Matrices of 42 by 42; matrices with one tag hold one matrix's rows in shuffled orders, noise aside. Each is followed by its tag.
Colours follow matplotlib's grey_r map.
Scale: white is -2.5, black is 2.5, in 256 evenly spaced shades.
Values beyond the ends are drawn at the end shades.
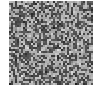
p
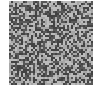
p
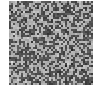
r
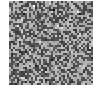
p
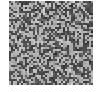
r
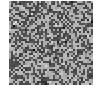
p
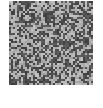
r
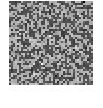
r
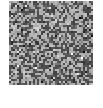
r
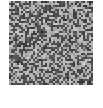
p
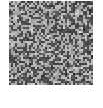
r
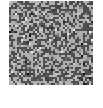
r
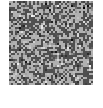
r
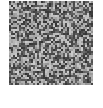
r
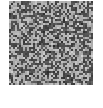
r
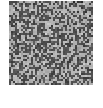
p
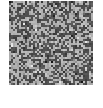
r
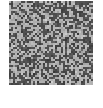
r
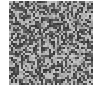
p
